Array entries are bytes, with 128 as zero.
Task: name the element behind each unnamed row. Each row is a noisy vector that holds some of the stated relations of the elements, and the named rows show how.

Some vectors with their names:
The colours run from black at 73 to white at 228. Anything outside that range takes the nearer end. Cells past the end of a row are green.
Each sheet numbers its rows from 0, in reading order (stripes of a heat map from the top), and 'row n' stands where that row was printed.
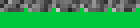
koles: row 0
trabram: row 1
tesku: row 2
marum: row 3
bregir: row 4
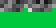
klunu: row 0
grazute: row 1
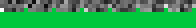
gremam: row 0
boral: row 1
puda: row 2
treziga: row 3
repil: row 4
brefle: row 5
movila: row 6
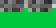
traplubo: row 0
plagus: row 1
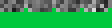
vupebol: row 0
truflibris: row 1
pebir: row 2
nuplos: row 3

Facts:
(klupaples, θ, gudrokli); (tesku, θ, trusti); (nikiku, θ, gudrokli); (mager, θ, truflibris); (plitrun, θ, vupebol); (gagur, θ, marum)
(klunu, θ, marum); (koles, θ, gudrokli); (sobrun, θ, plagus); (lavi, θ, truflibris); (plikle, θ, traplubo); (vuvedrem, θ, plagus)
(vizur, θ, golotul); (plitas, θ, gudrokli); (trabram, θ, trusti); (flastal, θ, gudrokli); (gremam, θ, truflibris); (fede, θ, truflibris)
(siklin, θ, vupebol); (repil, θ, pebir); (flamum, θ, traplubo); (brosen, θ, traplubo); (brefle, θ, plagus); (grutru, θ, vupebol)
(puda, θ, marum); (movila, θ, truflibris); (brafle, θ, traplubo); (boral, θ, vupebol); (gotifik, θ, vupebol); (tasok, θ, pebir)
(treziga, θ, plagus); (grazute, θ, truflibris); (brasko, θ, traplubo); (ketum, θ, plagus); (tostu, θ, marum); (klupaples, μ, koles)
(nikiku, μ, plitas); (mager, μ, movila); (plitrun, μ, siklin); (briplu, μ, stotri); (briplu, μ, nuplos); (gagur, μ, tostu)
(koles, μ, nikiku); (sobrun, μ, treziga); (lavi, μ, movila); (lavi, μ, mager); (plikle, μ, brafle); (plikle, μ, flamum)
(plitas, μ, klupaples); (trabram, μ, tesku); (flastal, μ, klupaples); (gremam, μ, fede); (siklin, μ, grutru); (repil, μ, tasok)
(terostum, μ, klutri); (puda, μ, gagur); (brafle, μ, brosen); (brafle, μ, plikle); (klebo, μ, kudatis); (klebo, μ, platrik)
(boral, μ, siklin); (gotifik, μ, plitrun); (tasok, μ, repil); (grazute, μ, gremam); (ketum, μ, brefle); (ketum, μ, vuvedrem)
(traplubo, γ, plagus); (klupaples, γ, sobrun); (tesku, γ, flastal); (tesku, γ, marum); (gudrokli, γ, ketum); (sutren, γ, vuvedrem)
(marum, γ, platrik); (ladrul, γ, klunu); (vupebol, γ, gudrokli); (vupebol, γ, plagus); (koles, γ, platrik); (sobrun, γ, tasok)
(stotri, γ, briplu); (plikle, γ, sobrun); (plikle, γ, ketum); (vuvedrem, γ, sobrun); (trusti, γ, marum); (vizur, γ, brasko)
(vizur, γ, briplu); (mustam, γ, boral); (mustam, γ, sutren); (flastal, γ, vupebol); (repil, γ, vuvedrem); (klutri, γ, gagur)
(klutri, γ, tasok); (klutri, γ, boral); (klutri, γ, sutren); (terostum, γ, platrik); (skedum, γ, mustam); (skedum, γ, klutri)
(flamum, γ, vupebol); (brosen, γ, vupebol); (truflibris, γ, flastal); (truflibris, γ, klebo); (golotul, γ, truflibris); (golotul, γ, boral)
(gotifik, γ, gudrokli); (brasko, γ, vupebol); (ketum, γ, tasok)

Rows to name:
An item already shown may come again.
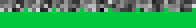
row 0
kudatis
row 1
nuplos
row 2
brafle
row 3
briplu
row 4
flastal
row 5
ketum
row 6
brefle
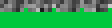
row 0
trabram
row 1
vuvedrem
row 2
trabram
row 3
brefle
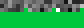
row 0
flastal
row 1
brasko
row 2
fede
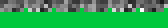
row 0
sutren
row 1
kudatis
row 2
mager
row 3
lavi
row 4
kudatis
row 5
klutri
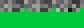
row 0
plikle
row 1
plikle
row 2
flamum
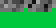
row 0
sobrun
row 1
boral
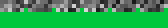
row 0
klebo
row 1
koles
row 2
stotri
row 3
kudatis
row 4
grutru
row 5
tasok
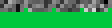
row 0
gotifik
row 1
terostum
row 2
klupaples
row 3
platrik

